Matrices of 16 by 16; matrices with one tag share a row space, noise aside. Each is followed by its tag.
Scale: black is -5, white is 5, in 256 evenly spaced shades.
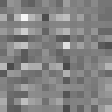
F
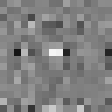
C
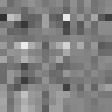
F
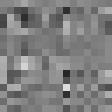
F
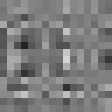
F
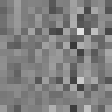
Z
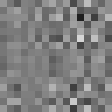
Z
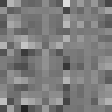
F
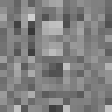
C
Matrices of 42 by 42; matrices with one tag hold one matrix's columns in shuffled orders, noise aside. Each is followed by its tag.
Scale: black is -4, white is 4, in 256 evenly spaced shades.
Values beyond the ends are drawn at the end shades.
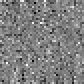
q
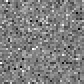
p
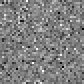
p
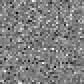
p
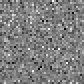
p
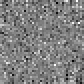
q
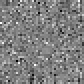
q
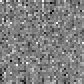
q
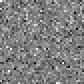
p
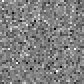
p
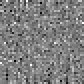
q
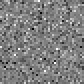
p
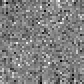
q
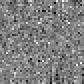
q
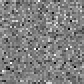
p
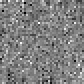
q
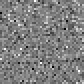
p
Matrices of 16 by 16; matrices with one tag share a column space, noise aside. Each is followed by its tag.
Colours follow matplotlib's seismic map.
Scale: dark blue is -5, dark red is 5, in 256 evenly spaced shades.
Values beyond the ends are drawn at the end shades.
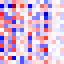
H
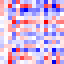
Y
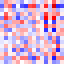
H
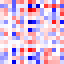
Y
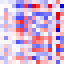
H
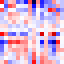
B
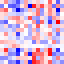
Y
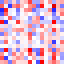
Y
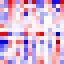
B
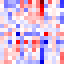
B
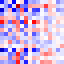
Y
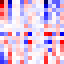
B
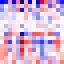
B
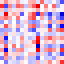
H
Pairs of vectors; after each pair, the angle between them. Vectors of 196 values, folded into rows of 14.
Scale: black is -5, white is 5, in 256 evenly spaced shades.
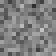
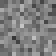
partly aligned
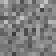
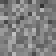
nearly opposite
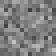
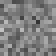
partly opposed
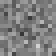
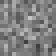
nearly opposite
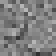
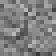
nearly parallel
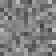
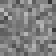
nearly opposite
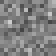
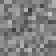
nearly parallel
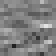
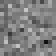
partly opposed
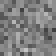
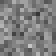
partly opposed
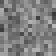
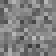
partly opposed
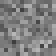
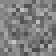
nearly opposite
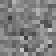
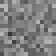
partly aligned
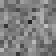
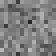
nearly parallel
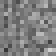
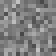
partly opposed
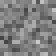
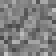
nearly parallel
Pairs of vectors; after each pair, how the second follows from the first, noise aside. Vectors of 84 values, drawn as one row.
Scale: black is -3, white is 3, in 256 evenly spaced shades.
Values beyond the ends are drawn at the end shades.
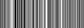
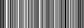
shuffled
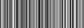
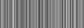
shrunk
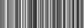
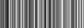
wrapped around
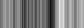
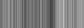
shrunk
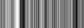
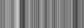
shrunk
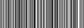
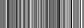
shuffled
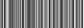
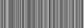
shrunk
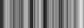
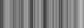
shrunk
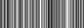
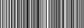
shuffled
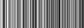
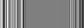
partly zeroed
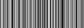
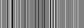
partly zeroed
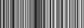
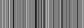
partly zeroed
